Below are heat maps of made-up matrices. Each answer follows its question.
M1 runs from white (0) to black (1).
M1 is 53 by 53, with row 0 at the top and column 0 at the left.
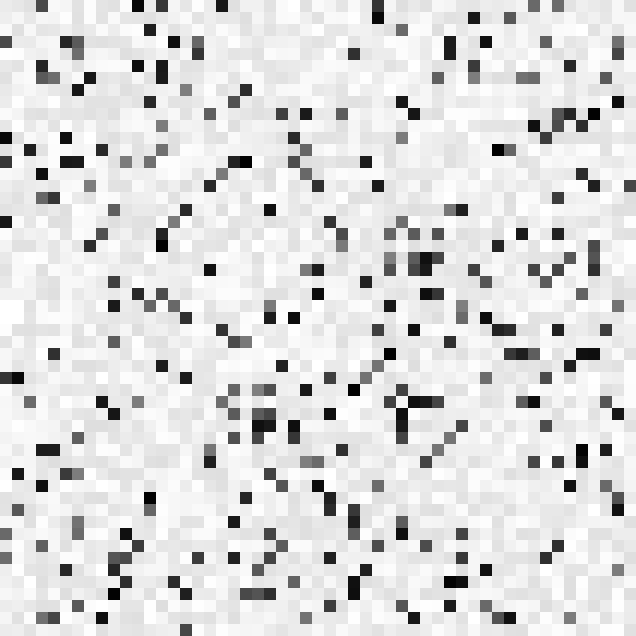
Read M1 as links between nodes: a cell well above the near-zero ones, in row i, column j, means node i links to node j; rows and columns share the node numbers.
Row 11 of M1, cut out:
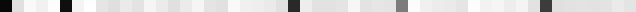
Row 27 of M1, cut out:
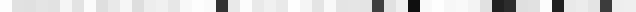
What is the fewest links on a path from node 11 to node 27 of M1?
3
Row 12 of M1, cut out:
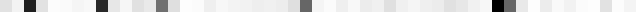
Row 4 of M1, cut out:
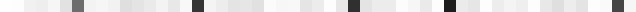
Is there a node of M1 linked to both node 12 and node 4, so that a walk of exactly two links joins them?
no
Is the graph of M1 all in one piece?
yes
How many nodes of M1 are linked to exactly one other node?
1
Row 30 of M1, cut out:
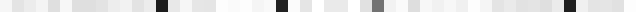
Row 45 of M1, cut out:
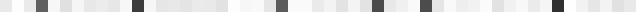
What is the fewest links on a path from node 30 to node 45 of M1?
2
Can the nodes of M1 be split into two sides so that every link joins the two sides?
no
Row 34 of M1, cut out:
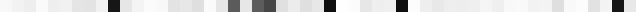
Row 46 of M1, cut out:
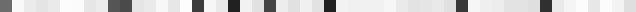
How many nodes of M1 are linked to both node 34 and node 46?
4
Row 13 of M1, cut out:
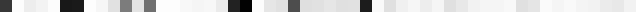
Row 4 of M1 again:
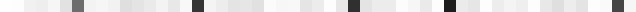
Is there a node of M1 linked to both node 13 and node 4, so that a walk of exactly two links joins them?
yes
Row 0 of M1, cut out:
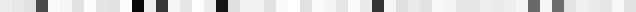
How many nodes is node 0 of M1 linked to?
7
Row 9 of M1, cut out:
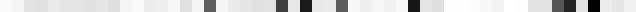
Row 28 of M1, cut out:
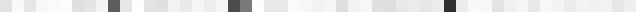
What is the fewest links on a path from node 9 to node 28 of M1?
1
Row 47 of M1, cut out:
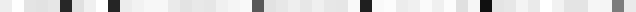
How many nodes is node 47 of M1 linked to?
6
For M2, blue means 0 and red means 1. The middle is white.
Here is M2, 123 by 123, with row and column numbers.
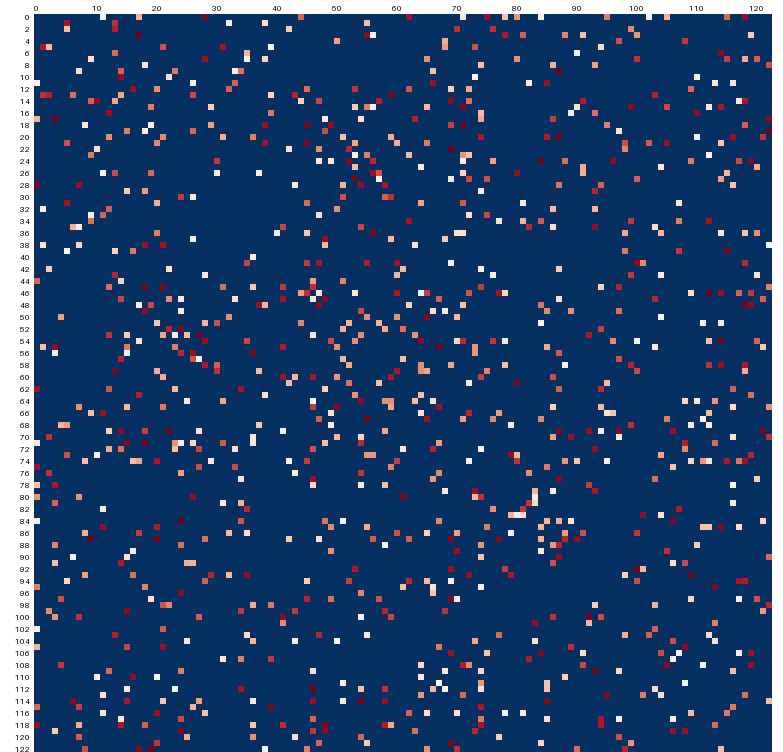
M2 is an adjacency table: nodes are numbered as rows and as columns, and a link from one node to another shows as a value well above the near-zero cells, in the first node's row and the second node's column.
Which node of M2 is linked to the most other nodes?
node 74
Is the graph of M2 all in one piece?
yes
